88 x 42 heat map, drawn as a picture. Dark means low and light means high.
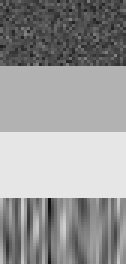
It is made of 4 by 1 panels. Panel 1,1: low, fine-grained. Panel 2,1: high, flat. Panel 3,1: very high, flat. Panel 4,1: middling, streaked downward, strong in contrast.
